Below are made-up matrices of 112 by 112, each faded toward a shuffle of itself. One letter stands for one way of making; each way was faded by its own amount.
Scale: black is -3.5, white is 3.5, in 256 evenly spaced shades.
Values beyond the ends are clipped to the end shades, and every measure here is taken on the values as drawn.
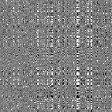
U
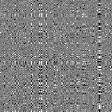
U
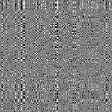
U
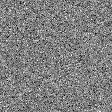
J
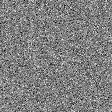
J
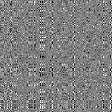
U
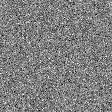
J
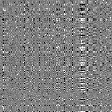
U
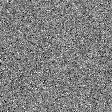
J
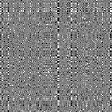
U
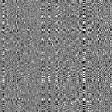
U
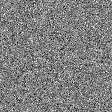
J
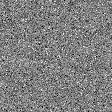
J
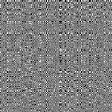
U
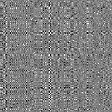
U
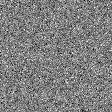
J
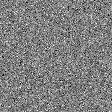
J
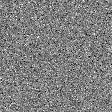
J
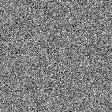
J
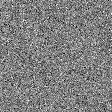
J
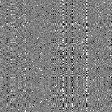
U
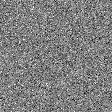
J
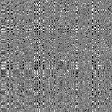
U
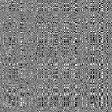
U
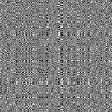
U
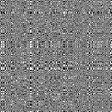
U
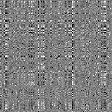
U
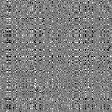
U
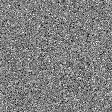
J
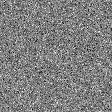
J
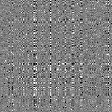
U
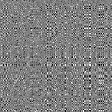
U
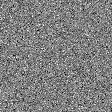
J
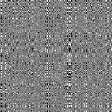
U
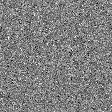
J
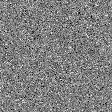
J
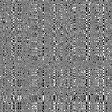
U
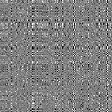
U
